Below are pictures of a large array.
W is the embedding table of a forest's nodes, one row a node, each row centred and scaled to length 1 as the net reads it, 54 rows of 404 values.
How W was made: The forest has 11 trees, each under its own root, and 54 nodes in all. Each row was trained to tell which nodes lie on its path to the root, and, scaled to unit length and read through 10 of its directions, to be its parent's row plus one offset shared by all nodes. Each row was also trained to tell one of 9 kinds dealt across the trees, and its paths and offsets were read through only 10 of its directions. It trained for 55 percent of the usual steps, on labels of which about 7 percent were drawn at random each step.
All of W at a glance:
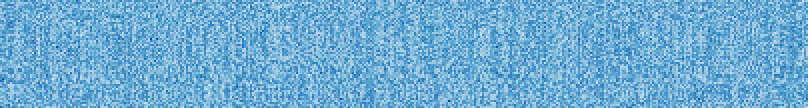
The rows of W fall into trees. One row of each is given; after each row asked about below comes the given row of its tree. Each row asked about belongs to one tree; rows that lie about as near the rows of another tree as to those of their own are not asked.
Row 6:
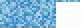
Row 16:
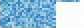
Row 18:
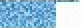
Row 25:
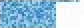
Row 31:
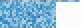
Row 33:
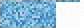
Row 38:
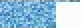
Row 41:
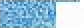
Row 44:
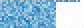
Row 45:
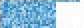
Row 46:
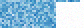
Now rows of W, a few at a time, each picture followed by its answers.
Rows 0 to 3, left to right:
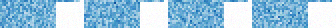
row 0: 18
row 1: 31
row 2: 33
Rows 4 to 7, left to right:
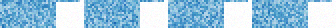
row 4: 16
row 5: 44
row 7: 31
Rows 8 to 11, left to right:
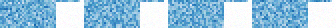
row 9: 44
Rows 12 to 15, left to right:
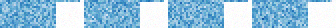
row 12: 6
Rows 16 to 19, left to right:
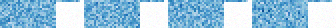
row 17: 46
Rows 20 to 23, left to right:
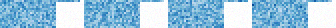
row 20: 16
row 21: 46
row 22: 38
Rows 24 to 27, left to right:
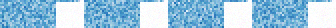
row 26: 33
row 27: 25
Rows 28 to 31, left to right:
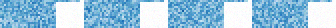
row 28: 45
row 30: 44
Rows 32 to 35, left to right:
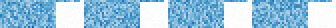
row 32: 25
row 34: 33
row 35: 16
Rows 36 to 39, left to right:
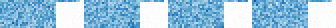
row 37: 38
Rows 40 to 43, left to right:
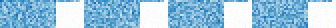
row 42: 46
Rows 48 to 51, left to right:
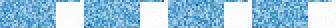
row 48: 44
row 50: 33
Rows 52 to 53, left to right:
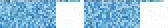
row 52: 31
